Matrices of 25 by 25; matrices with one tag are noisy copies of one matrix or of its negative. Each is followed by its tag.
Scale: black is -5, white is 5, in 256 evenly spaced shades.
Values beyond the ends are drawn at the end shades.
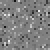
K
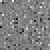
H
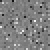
H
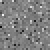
H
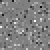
H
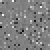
H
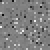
H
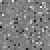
H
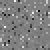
K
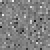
H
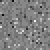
H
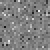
K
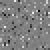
K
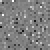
H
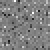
K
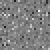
K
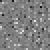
H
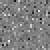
K
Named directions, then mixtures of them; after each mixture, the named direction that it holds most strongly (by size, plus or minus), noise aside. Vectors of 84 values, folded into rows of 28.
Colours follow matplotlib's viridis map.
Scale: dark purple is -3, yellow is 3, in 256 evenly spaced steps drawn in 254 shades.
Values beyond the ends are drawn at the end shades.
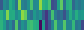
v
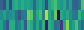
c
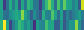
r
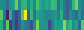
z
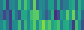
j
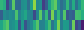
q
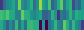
v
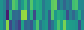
z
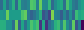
v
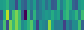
z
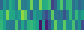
v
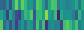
c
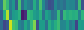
r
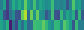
j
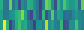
r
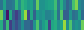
z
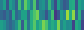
j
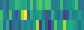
z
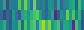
j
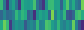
q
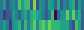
j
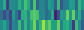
j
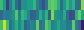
q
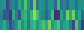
j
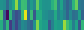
z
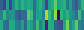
c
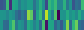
c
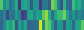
v
